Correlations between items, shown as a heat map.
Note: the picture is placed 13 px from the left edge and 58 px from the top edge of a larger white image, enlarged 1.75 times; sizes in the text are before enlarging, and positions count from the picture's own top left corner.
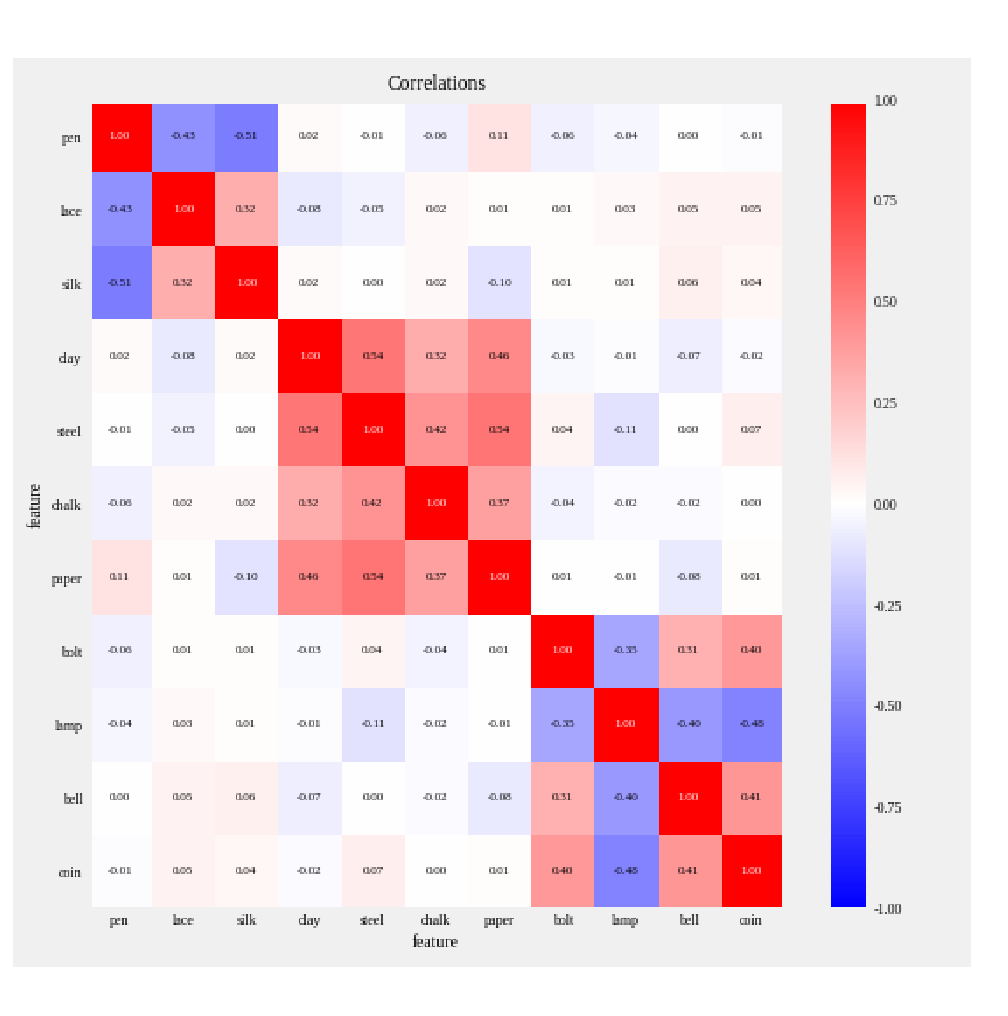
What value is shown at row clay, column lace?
-0.08
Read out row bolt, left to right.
-0.06 0.01 0.01 -0.03 0.04 -0.04 0.01 1.00 -0.35 0.31 0.40
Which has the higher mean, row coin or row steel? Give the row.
steel
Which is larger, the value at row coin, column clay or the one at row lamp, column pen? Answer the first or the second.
the first
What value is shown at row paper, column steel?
0.54
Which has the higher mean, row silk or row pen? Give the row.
silk
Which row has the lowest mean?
lamp
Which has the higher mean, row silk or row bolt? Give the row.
bolt
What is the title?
Correlations
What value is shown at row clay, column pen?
0.02
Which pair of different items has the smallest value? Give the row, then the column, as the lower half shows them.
silk, pen
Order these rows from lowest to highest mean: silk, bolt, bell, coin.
silk, bell, bolt, coin
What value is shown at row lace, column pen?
-0.43
